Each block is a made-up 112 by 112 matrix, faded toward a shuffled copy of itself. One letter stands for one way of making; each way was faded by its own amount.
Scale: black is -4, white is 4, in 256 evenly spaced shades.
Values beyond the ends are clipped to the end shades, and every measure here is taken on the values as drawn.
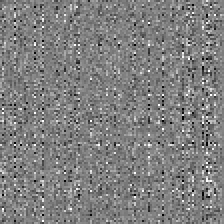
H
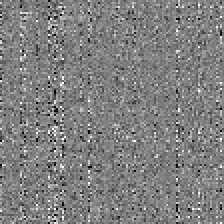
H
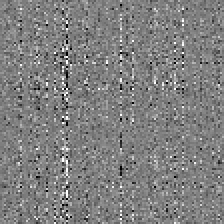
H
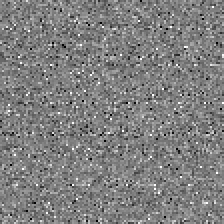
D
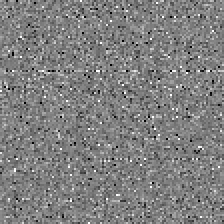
D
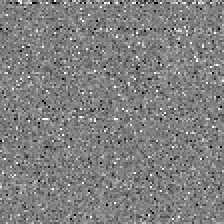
D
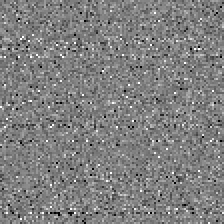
D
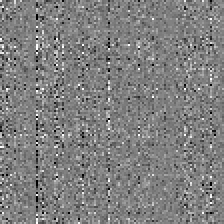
H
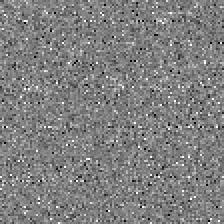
D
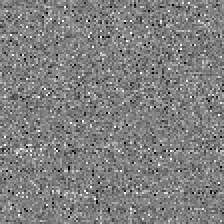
D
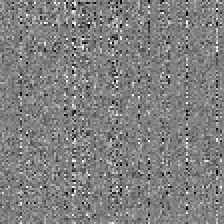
H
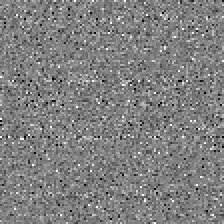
D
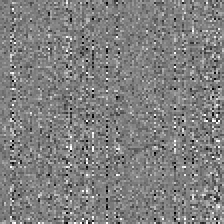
H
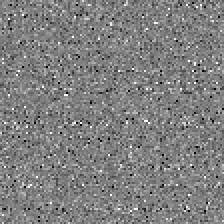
D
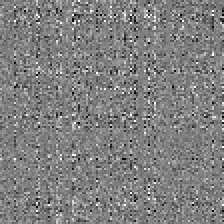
H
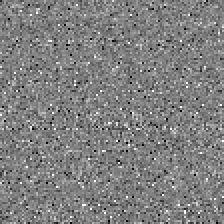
D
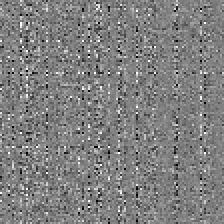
H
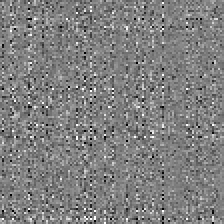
H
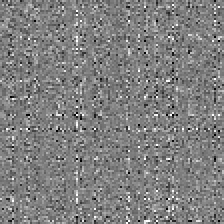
H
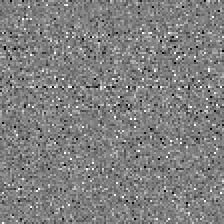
D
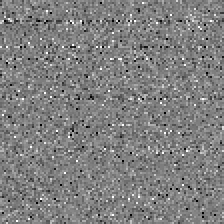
D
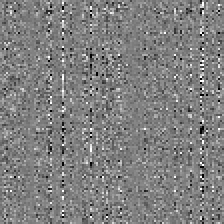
H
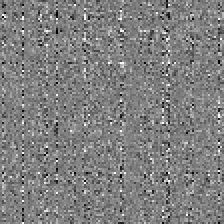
H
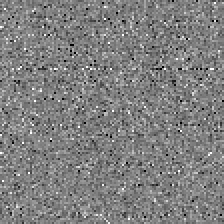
D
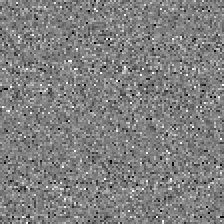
D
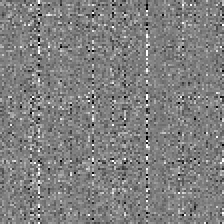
H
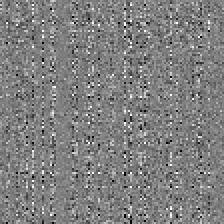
H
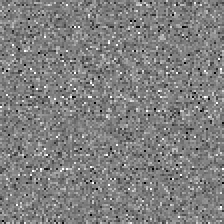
D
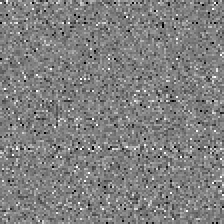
D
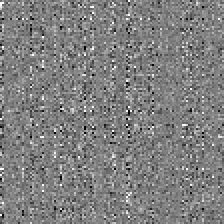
H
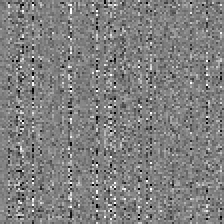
H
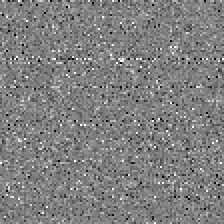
D
